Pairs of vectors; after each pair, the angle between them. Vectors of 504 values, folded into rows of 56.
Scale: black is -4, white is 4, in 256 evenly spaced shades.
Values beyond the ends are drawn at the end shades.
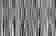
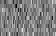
orthogonal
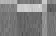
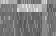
nearly parallel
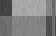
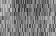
partly opposed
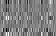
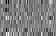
nearly parallel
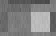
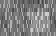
partly aligned
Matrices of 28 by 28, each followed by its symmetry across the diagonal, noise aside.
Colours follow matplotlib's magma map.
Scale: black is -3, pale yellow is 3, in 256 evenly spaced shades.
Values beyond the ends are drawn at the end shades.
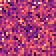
symmetric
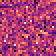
neither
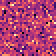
antisymmetric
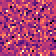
antisymmetric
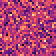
neither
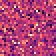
neither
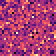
symmetric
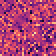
symmetric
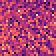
antisymmetric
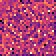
symmetric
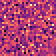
antisymmetric
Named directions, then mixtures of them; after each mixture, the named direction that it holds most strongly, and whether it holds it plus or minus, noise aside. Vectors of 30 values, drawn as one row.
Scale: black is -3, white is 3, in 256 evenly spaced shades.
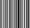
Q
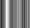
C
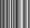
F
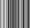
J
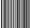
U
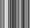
J, plus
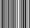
Q, minus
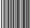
U, plus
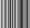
F, minus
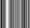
C, plus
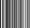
U, minus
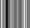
C, minus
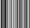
J, minus
